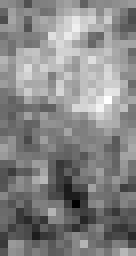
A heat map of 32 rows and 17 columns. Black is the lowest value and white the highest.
Stripes: none. Ninth with the lowest average: bottom middle. Average level on the scale: 50%. Grain: blotchy. Histogram: bell-shaped.
